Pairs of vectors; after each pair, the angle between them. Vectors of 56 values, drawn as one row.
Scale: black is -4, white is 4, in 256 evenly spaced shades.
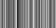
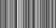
nearly opposite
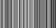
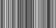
partly opposed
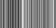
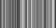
partly aligned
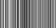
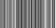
orthogonal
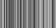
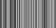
orthogonal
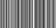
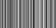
nearly opposite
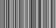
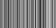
partly aligned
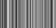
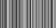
nearly parallel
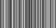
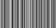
nearly opposite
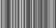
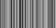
nearly opposite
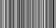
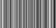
orthogonal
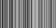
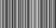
partly aligned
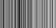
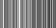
nearly opposite
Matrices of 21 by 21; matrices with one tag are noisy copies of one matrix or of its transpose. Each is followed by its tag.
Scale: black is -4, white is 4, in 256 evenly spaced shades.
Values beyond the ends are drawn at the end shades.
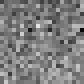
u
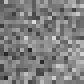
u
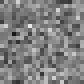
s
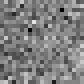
u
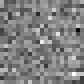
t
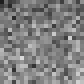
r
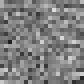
t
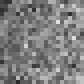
r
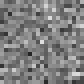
t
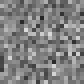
s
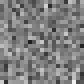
t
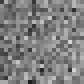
u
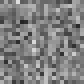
s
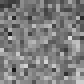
r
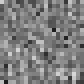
t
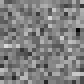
t
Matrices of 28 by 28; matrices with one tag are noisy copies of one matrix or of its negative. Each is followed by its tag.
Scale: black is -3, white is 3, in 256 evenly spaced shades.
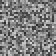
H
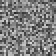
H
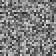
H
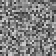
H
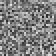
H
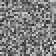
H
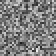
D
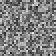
D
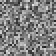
D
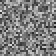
D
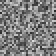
D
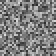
D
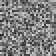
H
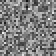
D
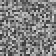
H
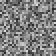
D
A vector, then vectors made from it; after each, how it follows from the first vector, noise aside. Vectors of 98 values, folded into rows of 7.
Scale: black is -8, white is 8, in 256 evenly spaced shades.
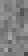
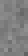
shrunk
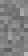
sign-scrambled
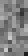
scaled up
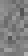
sign-scrambled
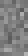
sign-scrambled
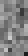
scaled up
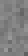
shrunk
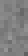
shrunk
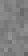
shrunk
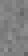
shrunk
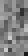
scaled up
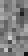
scaled up
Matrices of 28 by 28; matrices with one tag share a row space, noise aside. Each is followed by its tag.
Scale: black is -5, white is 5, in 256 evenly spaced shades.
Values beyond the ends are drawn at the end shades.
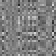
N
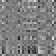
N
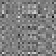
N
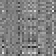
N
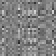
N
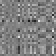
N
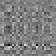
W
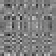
W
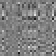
N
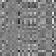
N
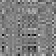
N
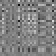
N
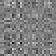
W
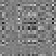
N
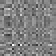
W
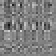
W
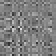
W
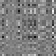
N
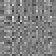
W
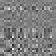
W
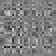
W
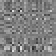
W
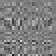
W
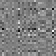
N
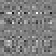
W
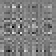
W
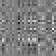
N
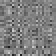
W
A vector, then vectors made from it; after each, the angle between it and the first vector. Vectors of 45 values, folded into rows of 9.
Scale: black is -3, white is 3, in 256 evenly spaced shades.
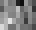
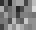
partly opposed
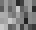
nearly parallel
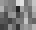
nearly opposite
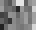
nearly opposite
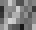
partly aligned
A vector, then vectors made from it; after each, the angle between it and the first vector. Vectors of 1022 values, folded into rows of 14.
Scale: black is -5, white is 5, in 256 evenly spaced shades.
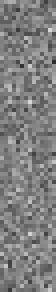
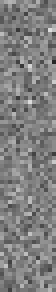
nearly parallel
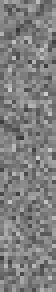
partly aligned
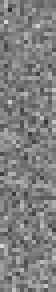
orthogonal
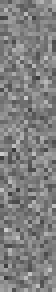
partly opposed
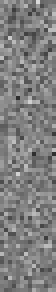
partly aligned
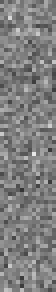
partly opposed
